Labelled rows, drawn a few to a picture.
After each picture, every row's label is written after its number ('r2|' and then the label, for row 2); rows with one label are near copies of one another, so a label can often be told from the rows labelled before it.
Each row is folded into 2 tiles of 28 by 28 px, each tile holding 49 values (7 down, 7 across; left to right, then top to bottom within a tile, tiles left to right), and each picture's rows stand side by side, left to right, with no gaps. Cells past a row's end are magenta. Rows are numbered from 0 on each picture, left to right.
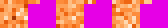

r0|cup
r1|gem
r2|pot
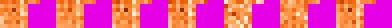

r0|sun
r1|sun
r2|sun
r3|sun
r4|pot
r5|cup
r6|sun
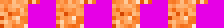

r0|gem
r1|gem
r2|gem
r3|gem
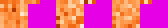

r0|sun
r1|gem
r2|gem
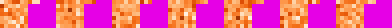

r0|pot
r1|sun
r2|gem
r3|cup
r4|cup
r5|gem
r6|pot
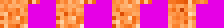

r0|gem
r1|gem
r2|gem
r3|sun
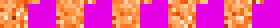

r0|cup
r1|gem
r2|gem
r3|pot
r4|gem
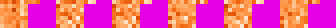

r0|sun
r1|pot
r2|pot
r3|gem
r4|pot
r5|gem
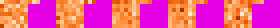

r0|pot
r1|gem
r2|sun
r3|sun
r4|cup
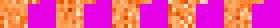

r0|gem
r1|sun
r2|cup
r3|pot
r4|cup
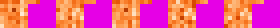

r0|sun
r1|cup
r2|sun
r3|cup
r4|cup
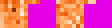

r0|sun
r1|pot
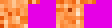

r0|gem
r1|sun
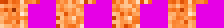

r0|sun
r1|gem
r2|gem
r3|sun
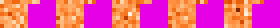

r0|pot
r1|gem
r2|cup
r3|gem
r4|sun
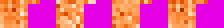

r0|sun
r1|pot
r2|gem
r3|sun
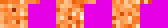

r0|sun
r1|cup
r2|gem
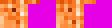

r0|sun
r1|sun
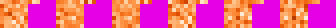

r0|pot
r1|gem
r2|gem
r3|pot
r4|cup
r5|cup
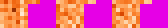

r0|sun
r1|pot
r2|pot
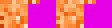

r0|gem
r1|gem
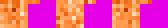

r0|sun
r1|gem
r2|sun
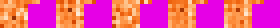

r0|cup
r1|sun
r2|gem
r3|sun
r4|sun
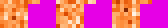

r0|cup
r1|pot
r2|sun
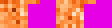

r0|sun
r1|cup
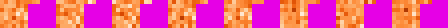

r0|cup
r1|pot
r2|pot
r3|cup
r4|cup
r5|sun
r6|gem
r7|sun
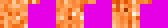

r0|gem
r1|cup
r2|sun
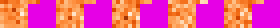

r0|sun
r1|cup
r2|cup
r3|pot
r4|cup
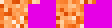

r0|pot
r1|gem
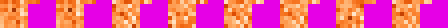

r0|sun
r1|sun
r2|pot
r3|gem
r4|pot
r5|pot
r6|cup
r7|pot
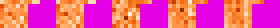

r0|pot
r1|pot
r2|cup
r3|sun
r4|sun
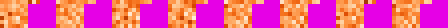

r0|gem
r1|pot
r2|cup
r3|cup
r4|pot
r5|pot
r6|gem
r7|pot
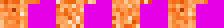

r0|sun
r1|pot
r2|gem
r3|sun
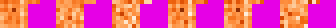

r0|sun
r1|cup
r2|pot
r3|sun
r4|sun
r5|gem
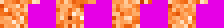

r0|pot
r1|cup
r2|gem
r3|pot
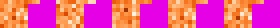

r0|cup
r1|pot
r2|sun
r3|cup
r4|cup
